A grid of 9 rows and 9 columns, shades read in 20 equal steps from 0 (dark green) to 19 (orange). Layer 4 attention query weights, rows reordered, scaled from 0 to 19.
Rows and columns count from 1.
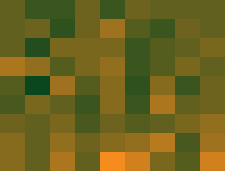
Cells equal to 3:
2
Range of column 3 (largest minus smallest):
10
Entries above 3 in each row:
9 8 8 9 7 9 9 9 9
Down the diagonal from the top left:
7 8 9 9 10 4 7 5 16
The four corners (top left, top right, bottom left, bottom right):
7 7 10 16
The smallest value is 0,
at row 5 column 2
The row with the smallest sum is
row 1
